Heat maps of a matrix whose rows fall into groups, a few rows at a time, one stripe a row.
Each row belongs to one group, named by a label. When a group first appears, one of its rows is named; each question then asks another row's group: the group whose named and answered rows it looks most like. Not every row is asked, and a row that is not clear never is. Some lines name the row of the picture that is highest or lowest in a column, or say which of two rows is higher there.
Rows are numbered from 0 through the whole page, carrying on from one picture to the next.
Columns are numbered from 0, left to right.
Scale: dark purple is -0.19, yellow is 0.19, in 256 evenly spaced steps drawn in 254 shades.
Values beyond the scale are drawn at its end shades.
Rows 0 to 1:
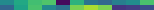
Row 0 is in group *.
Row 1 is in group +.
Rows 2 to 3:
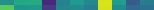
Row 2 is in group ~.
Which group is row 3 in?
~
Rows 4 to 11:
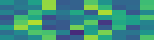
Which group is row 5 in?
+
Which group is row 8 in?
*
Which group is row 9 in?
*
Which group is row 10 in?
+
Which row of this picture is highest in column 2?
8
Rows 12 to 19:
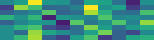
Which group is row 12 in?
+
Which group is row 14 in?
+
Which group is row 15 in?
~
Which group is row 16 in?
*
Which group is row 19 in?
*
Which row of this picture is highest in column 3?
14
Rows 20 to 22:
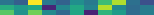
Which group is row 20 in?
~
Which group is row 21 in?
~
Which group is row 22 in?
~
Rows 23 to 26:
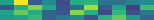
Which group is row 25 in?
*
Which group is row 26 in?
~
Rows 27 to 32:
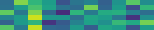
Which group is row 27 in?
*
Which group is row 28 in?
+
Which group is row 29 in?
~
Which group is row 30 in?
+
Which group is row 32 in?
~
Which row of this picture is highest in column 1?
27
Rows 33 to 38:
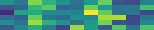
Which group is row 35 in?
+
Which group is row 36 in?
~
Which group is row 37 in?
+
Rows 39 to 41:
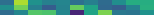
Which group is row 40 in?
*
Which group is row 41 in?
+
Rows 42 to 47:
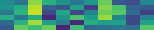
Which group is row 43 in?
~
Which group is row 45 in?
~
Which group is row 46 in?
+
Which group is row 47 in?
*
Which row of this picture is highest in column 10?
47
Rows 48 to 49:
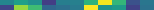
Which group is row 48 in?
~
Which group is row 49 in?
+
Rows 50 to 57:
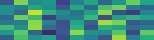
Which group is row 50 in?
*
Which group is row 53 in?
*
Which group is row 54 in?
~
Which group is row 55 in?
~
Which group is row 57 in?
*
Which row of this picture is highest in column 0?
55
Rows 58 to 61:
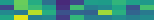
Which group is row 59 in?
*
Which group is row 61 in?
*
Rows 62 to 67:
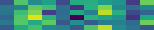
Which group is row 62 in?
*
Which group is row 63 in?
+
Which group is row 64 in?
~
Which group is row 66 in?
*
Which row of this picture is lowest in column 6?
66
